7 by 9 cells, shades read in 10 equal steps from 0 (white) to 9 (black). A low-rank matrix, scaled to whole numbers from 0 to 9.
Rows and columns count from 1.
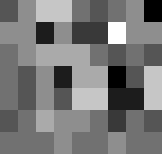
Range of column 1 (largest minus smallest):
2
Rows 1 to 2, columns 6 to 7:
6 5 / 7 0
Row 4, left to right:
5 6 4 8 3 3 9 6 2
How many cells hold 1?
0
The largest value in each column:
6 6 8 8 7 7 9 8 9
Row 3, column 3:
3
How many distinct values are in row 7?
2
